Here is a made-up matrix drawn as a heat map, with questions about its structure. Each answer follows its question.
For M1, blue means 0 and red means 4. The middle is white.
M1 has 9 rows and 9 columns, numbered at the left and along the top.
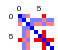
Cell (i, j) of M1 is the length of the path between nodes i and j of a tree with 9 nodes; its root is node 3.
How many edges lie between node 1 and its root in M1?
1
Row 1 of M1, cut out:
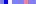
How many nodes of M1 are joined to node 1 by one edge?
6
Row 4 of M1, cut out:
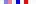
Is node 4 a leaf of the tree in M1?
yes
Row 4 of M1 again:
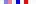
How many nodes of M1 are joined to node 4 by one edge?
1
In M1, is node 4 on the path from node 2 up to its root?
no
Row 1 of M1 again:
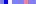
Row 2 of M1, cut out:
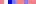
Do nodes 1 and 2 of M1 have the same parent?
yes
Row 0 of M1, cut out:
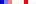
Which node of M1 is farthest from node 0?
6
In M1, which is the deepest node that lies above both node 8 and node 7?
1
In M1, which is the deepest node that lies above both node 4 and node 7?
1
